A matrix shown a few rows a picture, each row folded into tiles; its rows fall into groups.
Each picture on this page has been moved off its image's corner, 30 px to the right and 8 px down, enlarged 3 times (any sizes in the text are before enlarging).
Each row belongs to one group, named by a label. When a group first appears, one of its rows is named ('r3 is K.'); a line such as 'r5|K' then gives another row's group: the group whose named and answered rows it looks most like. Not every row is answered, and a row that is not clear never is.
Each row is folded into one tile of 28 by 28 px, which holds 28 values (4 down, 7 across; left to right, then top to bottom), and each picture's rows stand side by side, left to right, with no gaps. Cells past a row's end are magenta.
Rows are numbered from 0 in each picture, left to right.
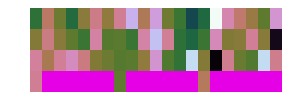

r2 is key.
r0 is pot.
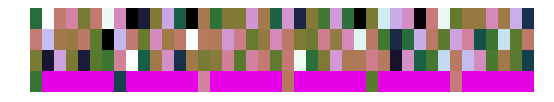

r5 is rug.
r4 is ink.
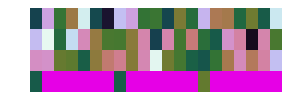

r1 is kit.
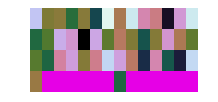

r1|ink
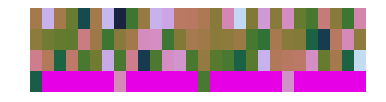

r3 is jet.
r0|ink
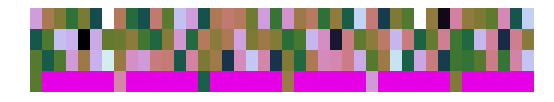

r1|jet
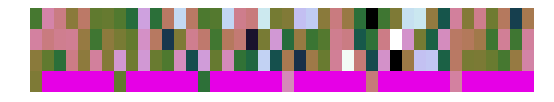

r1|pot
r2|pot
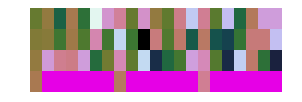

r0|jet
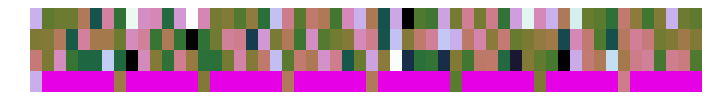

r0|jet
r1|key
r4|pot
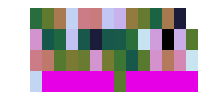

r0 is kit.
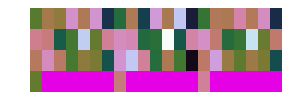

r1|rug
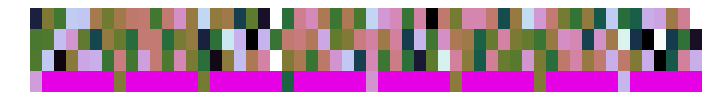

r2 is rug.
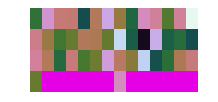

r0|ink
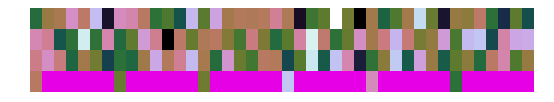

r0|rug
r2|key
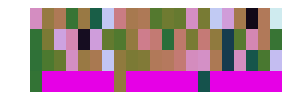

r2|ink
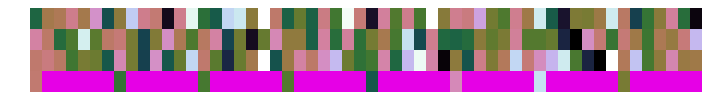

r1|ink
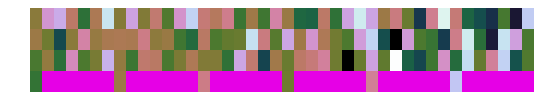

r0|ink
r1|key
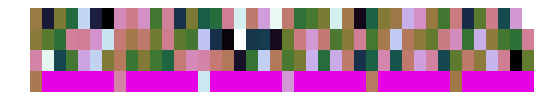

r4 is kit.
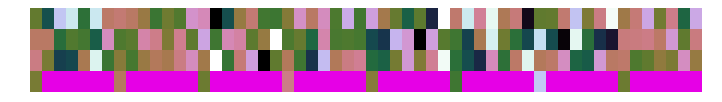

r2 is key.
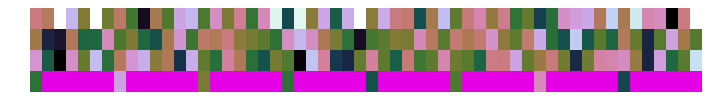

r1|jet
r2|key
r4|ink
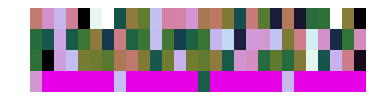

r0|key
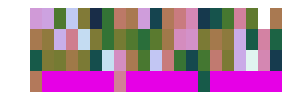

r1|pot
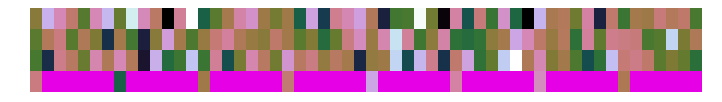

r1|ink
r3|pot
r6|jet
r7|rug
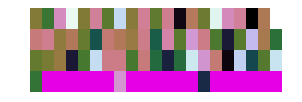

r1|jet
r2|ink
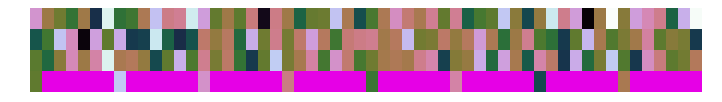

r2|jet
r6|ink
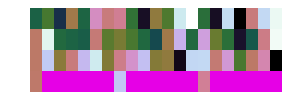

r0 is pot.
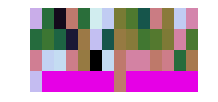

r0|jet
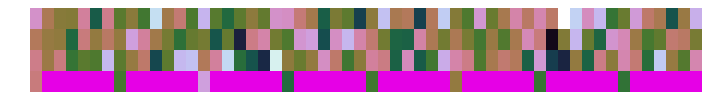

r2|jet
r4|ink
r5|pot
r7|ink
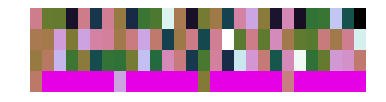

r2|kit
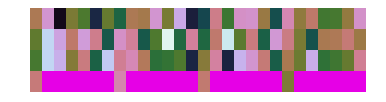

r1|rug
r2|kit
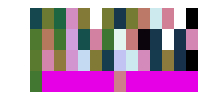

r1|rug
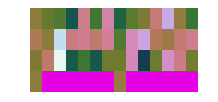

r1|kit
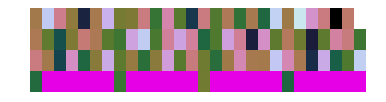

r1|kit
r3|ink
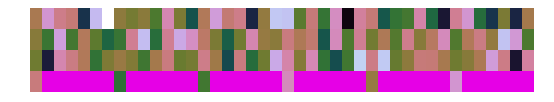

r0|key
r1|kit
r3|jet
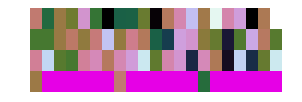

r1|pot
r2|ink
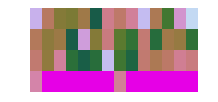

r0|jet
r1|key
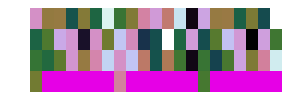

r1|rug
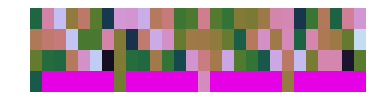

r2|jet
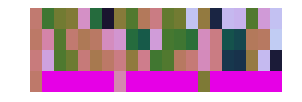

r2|pot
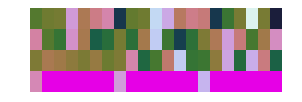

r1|kit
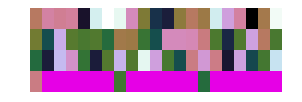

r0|key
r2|ink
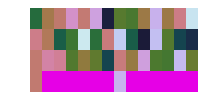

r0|rug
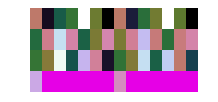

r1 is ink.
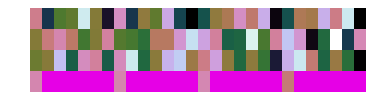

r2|rug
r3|rug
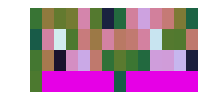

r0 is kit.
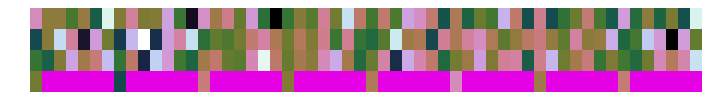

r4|kit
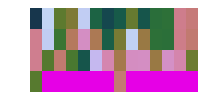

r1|pot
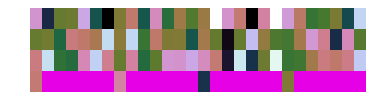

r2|ink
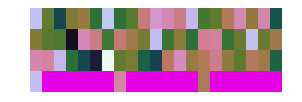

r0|jet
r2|rug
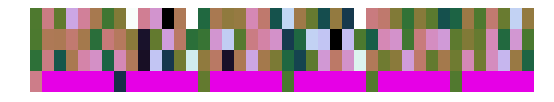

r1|ink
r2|kit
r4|kit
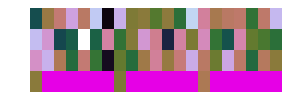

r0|rug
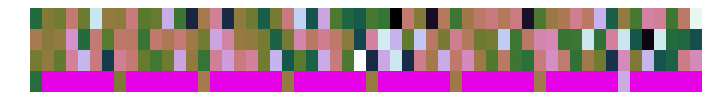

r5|rug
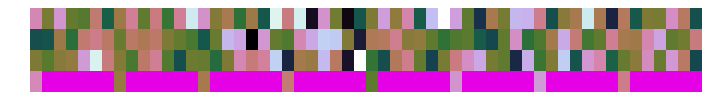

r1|key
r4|key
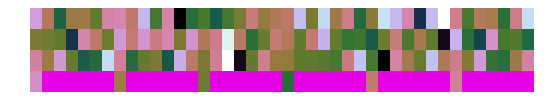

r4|key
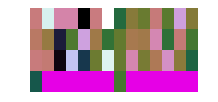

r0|ink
